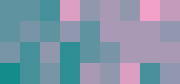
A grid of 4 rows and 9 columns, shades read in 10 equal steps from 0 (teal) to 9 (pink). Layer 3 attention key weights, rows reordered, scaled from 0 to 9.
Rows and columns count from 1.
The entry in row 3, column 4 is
1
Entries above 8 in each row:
1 0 0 0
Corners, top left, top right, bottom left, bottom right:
3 7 0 5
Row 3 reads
4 2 5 1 3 4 6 6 6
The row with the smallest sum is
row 4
